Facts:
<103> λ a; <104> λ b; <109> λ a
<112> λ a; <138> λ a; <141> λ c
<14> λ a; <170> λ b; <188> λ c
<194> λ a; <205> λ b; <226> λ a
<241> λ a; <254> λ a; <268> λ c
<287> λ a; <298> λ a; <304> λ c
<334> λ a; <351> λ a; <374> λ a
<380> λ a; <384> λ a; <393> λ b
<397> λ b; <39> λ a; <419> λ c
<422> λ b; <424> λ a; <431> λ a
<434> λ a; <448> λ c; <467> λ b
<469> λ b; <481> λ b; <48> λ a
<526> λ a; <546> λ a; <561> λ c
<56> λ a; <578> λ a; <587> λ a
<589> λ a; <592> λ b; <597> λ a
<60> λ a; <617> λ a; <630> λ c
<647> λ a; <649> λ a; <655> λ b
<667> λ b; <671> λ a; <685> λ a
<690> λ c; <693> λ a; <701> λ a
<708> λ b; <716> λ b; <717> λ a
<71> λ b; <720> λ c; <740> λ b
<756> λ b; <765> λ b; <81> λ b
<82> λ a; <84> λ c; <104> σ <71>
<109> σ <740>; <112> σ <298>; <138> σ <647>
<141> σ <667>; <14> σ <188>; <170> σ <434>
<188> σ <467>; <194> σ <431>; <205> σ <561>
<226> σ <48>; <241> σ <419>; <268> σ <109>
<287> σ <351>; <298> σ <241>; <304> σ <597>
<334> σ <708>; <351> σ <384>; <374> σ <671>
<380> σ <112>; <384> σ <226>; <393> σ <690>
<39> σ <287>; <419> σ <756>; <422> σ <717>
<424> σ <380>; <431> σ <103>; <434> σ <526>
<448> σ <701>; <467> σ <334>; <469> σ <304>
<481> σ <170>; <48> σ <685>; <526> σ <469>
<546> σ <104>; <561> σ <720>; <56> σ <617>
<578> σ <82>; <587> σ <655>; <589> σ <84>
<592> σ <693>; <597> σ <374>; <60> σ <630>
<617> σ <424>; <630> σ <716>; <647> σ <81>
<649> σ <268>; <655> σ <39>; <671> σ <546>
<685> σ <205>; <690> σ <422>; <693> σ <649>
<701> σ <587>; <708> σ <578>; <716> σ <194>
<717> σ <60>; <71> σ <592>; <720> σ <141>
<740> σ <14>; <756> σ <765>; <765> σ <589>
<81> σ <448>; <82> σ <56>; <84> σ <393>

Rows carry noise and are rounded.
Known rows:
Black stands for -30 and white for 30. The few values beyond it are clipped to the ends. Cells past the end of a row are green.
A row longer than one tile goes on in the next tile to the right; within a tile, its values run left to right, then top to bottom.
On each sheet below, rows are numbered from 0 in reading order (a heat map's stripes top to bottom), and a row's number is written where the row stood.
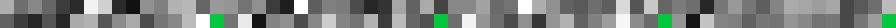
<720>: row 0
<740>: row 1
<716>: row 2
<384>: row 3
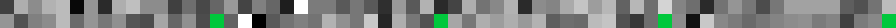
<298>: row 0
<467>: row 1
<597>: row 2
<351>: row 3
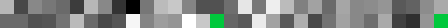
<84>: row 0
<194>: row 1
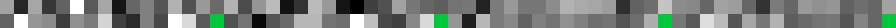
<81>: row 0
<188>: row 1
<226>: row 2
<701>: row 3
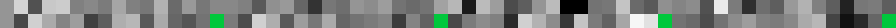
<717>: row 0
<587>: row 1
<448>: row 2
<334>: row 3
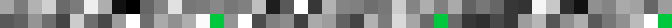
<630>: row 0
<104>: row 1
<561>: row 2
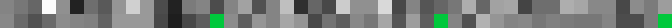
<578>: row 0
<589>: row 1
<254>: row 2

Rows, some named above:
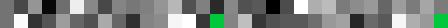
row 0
<756>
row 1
<205>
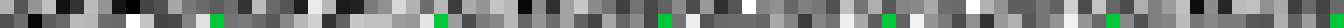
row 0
<188>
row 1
<304>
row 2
<112>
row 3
<397>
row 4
<716>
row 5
<241>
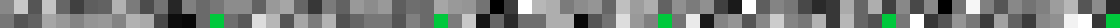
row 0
<14>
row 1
<701>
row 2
<667>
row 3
<740>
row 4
<765>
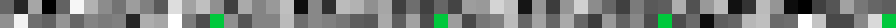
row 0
<469>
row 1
<241>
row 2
<380>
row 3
<188>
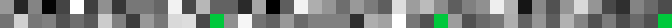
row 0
<655>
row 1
<469>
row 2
<617>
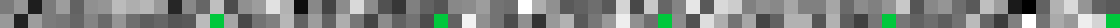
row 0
<685>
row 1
<424>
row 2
<716>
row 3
<60>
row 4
<690>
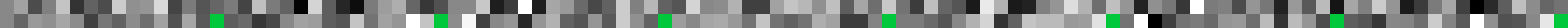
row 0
<589>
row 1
<419>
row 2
<592>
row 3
<546>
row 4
<304>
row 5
<708>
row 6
<268>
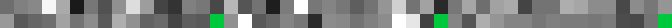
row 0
<56>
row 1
<393>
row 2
<254>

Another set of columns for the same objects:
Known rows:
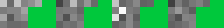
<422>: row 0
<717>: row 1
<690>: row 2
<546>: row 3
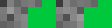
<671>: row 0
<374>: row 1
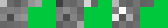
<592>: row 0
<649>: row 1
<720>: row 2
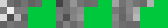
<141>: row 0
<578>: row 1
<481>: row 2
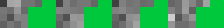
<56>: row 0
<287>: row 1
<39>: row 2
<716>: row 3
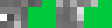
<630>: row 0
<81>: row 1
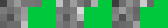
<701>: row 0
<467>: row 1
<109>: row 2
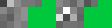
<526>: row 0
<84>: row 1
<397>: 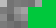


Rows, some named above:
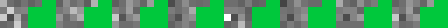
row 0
<188>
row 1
<765>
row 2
<716>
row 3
<334>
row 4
<630>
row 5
<578>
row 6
<104>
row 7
<716>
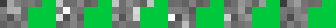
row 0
<589>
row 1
<690>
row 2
<708>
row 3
<630>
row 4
<716>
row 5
<82>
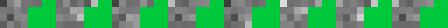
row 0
<82>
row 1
<756>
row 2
<351>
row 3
<71>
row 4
<587>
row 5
<667>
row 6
<655>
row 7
<71>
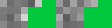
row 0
<655>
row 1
<740>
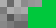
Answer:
<393>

